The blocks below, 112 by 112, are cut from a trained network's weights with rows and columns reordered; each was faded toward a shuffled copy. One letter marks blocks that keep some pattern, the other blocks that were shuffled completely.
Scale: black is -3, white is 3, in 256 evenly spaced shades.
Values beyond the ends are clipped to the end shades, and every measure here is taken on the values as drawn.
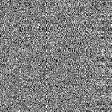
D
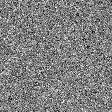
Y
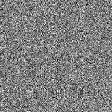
D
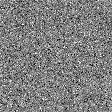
Y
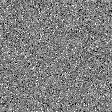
Y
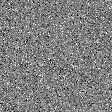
Y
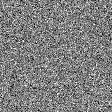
Y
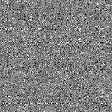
D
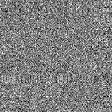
D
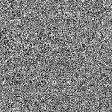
D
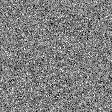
Y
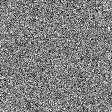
Y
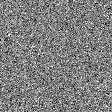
Y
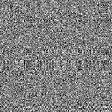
D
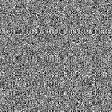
D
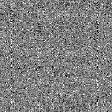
D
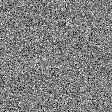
Y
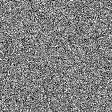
Y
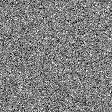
Y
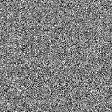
D
